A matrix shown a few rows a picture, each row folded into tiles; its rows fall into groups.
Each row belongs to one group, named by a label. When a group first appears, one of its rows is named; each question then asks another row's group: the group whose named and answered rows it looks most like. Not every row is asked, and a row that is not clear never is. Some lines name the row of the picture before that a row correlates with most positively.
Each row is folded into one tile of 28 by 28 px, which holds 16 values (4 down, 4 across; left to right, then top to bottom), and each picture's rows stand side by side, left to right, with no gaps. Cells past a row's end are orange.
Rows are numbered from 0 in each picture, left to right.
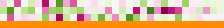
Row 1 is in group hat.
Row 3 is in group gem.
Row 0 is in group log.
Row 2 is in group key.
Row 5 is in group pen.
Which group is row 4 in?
gem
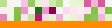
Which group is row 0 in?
gem
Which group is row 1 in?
pen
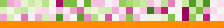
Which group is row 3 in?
key
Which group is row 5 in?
pen
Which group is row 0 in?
key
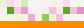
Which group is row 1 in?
gem
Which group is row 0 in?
pen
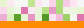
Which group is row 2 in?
key
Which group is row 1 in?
gem
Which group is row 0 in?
gem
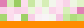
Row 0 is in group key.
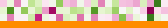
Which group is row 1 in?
pen
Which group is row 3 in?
log
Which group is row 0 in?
log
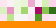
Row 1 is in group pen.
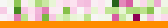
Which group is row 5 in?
log
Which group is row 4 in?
key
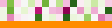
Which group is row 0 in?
log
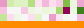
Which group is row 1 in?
key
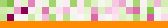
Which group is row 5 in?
log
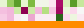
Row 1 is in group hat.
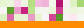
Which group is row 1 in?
key
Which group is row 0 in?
pen
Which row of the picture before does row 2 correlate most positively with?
2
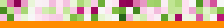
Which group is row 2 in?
gem
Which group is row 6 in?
pen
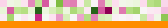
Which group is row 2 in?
key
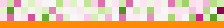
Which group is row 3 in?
key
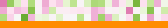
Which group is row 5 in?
log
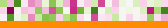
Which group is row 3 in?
log
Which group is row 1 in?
gem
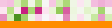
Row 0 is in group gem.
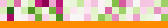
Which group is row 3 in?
gem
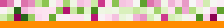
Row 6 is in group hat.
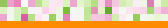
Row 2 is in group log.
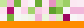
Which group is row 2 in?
pen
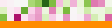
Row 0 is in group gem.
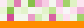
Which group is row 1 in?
key
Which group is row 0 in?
log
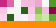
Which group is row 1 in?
gem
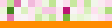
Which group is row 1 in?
gem
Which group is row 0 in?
log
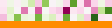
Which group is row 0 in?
gem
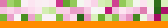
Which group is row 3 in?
gem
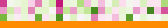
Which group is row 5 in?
pen
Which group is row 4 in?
gem
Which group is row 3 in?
log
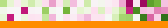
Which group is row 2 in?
log
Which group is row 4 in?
hat
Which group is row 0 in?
pen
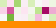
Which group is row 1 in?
pen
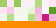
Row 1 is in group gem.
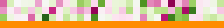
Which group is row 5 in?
key
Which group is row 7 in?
gem
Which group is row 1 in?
gem
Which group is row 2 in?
gem
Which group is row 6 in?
hat
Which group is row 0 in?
hat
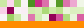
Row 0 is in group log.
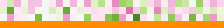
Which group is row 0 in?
log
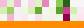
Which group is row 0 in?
log
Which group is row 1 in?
log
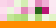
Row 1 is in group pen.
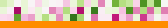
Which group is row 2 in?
gem
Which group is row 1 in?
gem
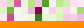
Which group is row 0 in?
log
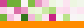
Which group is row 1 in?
key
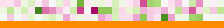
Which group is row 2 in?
pen
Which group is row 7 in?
hat
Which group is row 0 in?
log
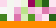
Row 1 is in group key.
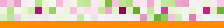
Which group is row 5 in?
gem
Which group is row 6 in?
key
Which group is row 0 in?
hat
